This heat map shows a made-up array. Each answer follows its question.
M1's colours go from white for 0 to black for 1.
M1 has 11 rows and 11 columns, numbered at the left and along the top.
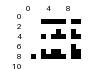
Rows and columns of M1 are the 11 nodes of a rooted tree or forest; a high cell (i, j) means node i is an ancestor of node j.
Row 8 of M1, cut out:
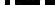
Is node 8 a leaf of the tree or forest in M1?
no
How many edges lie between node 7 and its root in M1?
3
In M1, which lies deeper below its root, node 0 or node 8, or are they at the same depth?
the same depth
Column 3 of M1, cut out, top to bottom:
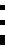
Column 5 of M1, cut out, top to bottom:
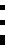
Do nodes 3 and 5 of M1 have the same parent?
yes
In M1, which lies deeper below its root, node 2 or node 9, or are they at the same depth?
node 9
